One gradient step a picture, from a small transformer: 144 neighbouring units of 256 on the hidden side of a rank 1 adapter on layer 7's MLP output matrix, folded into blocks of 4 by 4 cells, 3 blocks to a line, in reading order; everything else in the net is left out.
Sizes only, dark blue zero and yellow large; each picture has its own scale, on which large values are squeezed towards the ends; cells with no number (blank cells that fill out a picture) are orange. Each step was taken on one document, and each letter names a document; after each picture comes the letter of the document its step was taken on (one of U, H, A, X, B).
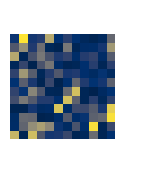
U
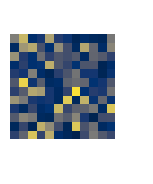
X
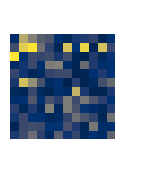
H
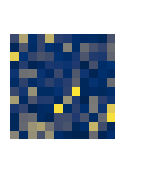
U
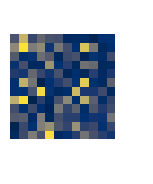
X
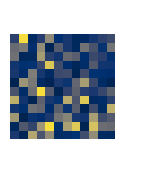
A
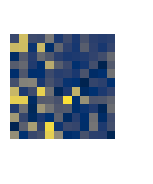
A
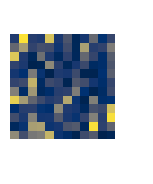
A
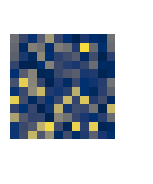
X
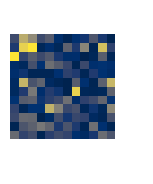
H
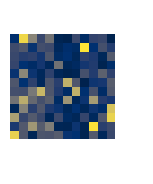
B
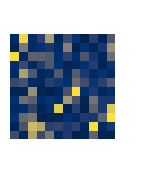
U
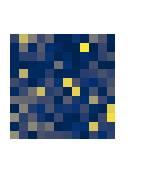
B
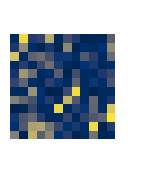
U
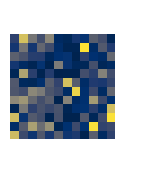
B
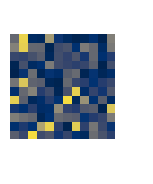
X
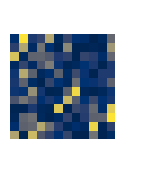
U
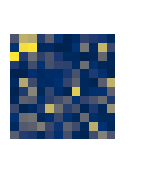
H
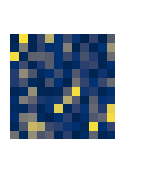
U
